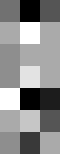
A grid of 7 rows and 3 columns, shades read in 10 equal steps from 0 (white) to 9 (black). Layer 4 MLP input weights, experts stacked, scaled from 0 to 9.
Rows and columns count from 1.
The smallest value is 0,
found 2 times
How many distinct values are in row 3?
2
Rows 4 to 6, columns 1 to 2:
4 1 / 0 9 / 3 2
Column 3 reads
6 3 3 3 8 6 3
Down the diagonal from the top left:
5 0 3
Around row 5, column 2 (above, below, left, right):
1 2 0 8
